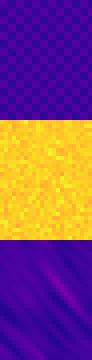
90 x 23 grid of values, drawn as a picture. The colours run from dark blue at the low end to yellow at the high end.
It is made of 3 by 1 panels. Panel 1,1: very low, checkered, faint in contrast. Panel 2,1: very high, fine-grained, faint in contrast. Panel 3,1: very low, slanting down to the right, faint in contrast.
